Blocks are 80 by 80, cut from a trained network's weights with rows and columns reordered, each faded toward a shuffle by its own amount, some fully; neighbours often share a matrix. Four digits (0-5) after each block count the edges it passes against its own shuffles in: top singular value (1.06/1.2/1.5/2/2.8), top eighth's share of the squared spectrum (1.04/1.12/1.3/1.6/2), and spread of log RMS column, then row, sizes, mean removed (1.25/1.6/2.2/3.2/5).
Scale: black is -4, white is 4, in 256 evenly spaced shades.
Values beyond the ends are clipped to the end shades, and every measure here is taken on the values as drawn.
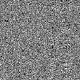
2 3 2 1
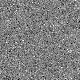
1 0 0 0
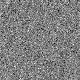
0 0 0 0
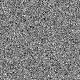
0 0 0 0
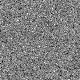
0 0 0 0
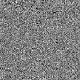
3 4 1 2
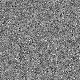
1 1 0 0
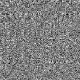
3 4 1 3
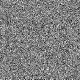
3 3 0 1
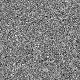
1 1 0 0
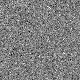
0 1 0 0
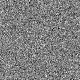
0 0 0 0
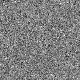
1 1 0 0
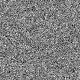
1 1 0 0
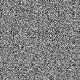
3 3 1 2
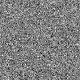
2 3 1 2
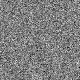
2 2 0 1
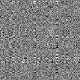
4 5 3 3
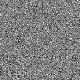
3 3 1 1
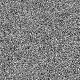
1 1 0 0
